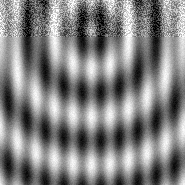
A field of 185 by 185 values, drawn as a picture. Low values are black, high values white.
Slope: none. Rings: centred on the top middle. Seam: horizontal, 20% of the way down, the bottom part calmer. Stripes: upright, repeating 10 times.
